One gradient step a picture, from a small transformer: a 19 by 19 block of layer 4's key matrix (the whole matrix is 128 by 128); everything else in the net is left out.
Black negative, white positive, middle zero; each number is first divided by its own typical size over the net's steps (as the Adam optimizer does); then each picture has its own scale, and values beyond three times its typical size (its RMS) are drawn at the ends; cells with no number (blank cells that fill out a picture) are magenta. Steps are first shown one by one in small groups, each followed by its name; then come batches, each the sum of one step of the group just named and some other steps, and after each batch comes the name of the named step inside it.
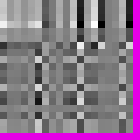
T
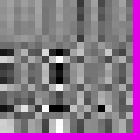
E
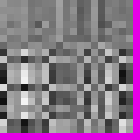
T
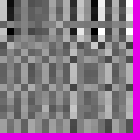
E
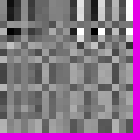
E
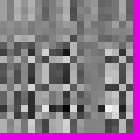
E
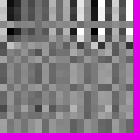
E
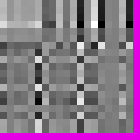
T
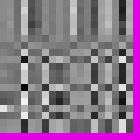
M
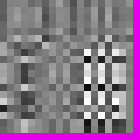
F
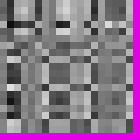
M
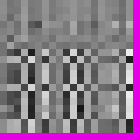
M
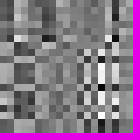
F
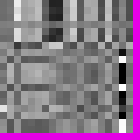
M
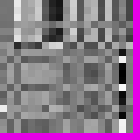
M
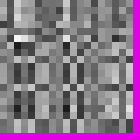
F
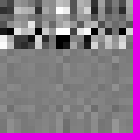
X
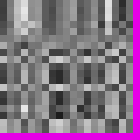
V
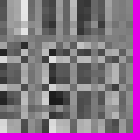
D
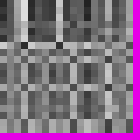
V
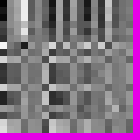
D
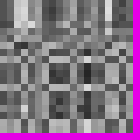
V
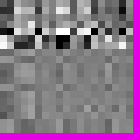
X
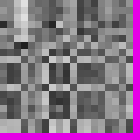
D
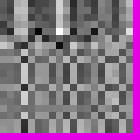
X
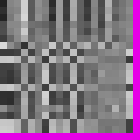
D
